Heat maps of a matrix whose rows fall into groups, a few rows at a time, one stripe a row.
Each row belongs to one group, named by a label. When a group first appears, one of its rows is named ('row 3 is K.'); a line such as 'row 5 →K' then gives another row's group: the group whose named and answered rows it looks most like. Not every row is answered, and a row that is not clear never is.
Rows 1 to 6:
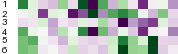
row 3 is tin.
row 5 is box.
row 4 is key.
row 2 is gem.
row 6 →box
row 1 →key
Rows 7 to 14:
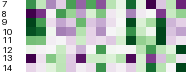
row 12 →gem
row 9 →box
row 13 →tin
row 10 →box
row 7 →key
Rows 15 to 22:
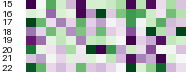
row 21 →tin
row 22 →box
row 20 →key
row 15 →tin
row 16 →gem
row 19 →tin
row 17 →box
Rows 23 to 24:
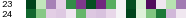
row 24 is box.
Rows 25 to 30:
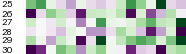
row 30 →tin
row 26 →tin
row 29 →gem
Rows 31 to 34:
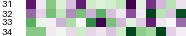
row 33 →key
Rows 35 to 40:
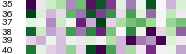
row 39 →tin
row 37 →gem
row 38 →key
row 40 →key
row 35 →gem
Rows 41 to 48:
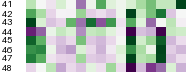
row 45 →box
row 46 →box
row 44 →tin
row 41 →gem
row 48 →tin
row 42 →box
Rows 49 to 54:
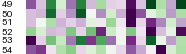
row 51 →tin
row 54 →tin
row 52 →key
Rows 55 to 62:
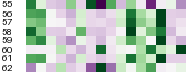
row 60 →gem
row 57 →box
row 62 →gem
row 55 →key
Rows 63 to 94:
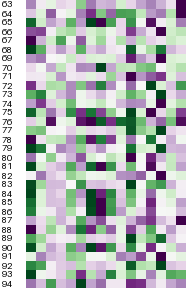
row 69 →tin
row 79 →box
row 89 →box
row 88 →gem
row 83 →box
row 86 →key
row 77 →box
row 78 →gem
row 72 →gem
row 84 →key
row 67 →tin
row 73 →box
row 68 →box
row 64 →gem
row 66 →tin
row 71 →tin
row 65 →key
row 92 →box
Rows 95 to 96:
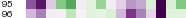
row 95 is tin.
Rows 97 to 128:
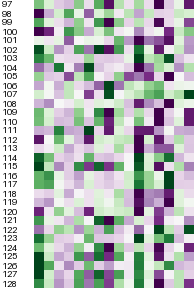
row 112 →tin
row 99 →key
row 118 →tin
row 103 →box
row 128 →key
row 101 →tin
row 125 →key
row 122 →gem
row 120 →tin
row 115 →key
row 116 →box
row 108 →tin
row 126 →box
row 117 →box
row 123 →box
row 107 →gem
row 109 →key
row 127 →key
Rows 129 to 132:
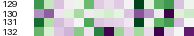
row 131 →box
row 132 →key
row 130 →tin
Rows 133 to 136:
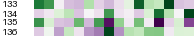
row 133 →box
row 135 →key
